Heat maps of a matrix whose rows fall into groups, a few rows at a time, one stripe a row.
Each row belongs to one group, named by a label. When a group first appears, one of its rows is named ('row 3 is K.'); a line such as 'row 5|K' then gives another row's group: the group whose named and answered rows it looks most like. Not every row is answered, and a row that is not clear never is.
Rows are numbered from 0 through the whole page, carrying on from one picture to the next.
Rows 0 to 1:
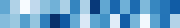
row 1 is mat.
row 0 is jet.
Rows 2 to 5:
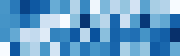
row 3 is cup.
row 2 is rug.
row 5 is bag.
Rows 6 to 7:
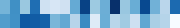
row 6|cup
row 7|rug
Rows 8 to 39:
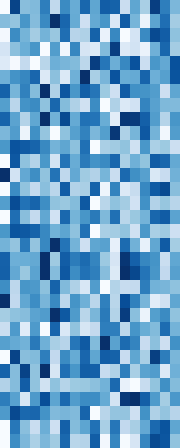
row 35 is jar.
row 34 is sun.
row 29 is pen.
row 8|bag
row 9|mat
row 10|bag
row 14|sun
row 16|sun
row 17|cup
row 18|rug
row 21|bag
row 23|bag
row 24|rug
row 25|mat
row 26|sun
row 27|sun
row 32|pen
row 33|bag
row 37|rug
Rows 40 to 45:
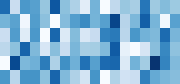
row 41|cup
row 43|jar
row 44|bag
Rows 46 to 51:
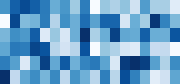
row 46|rug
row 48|cup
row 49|rug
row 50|sun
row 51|pen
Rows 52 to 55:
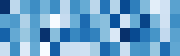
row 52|pen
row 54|sun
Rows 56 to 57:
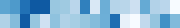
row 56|rug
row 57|jar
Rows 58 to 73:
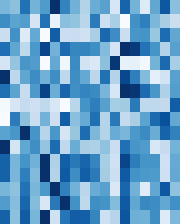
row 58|mat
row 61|sun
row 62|jar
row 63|pen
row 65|jet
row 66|bag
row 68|pen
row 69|sun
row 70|sun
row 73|sun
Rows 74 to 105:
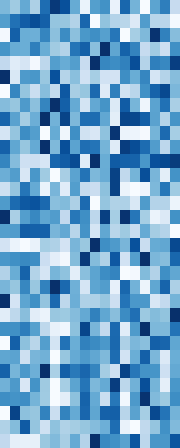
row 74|mat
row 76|bag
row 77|pen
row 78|jet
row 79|pen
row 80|bag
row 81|mat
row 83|jar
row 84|sun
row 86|cup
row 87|jar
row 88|rug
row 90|rug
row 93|jar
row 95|pen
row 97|cup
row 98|bag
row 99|cup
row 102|cup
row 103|bag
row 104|jar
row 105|jet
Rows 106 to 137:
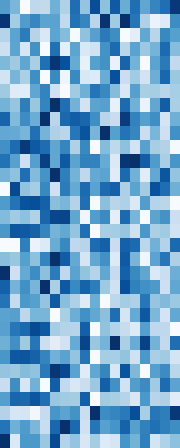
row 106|jet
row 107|pen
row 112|jet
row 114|sun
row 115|pen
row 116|rug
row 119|bag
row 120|rug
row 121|mat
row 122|rug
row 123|jet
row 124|mat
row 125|pen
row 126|sun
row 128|cup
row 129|rug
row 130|cup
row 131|rug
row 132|mat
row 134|rug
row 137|pen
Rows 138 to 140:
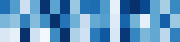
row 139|mat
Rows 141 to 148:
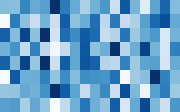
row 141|mat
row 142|bag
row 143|sun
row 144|cup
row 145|sun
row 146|bag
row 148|cup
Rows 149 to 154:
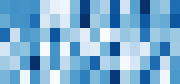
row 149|cup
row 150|cup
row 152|jar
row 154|cup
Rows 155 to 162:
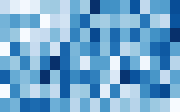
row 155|jet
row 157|jet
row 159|mat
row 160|sun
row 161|bag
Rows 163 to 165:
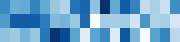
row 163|pen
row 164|rug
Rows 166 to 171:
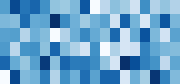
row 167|mat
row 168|cup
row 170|sun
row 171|bag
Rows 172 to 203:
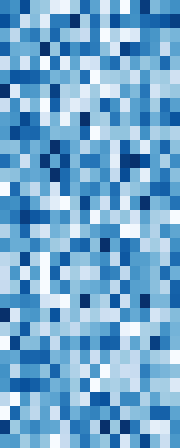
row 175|sun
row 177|rug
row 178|pen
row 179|jar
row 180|cup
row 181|rug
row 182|mat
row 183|sun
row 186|cup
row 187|rug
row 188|jar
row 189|pen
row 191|jar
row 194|pen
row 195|jar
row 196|bag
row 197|rug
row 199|rug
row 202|pen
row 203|cup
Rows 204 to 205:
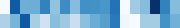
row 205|jar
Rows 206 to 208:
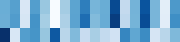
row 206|cup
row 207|cup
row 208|pen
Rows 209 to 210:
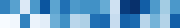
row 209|sun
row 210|jet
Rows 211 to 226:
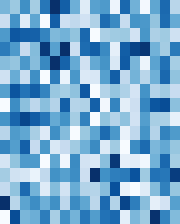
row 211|mat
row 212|jar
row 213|rug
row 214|sun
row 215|mat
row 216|jar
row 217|rug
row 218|bag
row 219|rug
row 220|jar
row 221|cup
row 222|jar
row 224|jar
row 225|pen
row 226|bag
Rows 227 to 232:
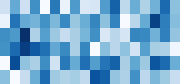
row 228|bag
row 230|rug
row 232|jet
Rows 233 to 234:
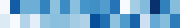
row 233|bag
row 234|jet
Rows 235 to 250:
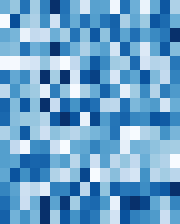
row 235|mat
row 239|jet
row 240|sun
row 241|jar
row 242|sun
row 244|jar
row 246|rug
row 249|sun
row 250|sun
